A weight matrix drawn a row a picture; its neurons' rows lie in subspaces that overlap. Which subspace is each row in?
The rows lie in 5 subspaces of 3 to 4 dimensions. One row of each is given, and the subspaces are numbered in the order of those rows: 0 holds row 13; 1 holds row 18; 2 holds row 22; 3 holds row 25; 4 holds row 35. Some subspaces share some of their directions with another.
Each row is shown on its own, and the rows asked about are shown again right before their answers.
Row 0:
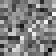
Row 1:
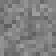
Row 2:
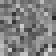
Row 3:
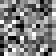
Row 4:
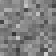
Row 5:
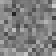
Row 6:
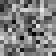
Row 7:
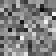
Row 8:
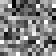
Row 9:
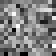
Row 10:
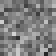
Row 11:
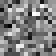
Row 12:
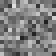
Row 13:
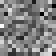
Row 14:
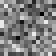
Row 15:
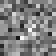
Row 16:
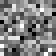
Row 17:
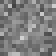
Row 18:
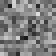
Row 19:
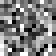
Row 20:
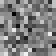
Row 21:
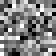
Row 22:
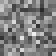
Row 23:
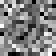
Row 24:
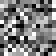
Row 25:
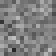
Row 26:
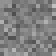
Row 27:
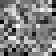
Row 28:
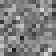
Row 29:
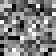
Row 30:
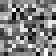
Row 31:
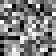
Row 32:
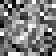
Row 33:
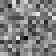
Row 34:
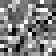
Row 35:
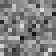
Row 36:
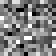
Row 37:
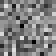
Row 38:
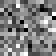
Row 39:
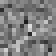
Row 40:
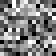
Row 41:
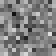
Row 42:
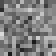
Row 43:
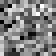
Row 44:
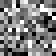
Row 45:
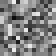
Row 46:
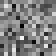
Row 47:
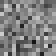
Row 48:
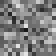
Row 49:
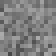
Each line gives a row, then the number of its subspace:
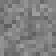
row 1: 4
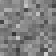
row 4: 2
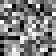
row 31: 3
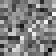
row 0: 4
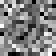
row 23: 0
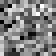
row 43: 4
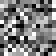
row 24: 3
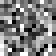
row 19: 1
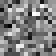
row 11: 4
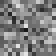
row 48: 1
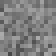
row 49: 2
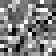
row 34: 4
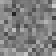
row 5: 3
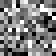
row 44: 1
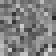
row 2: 1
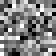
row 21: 0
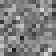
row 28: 0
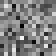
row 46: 2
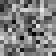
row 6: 2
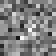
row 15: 3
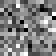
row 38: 1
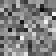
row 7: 1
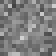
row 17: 0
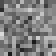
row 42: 2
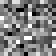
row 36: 4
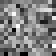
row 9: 1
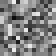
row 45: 3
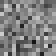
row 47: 2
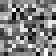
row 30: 3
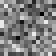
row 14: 0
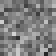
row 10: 2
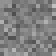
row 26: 3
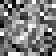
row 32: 0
